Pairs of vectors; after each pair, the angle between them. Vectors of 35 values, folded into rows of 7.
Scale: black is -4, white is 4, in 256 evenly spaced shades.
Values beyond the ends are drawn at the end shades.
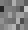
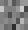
nearly opposite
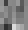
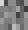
partly aligned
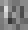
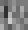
nearly opposite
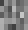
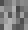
partly aligned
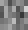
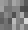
orthogonal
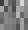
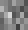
orthogonal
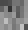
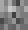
partly opposed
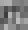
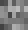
partly opposed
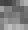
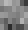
nearly opposite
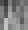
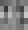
partly aligned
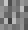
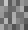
nearly parallel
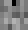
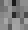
nearly parallel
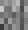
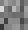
nearly parallel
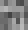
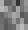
partly aligned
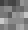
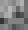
partly opposed
